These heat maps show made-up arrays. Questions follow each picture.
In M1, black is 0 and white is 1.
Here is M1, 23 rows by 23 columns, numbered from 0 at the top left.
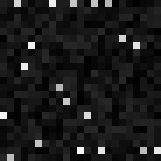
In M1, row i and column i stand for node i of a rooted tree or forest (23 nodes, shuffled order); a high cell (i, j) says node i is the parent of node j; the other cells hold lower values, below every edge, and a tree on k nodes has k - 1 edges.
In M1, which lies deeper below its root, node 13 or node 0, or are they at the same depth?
node 13
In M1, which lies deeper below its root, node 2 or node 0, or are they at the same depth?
node 2
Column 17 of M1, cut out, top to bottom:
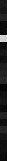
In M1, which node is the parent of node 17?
5
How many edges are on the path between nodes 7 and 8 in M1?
4
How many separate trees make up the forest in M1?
4
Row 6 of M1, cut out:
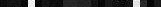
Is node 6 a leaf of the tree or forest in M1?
no
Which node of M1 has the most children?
0
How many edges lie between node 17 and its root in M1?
3
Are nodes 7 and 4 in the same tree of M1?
no
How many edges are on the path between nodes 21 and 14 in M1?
1
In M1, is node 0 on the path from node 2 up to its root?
yes
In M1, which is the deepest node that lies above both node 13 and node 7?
0
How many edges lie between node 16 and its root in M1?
0
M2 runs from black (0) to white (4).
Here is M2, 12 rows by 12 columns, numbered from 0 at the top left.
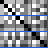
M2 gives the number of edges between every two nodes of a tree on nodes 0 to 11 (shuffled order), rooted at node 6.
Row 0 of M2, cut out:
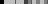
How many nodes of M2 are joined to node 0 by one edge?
1
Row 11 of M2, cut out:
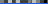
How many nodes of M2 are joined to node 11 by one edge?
5
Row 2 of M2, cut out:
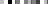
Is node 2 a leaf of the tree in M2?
yes
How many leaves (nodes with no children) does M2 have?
9
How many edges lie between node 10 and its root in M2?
2
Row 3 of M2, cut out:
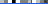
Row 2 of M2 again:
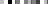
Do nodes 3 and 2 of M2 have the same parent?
no
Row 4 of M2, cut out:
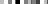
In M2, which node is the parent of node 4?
9
